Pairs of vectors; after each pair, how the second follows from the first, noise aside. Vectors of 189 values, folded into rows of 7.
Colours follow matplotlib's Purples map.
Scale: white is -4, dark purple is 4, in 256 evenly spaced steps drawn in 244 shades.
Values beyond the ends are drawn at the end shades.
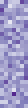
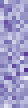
shuffled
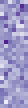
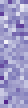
negated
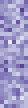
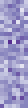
negated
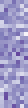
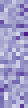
negated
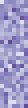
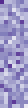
negated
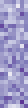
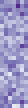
sign-scrambled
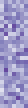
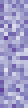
negated
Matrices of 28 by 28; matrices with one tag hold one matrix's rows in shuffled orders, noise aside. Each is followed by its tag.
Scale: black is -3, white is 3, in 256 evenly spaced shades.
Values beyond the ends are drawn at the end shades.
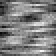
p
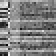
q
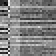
q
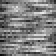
p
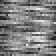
p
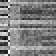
q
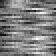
p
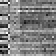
q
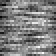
p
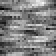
p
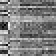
q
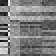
q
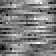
p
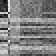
q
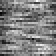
p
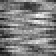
p
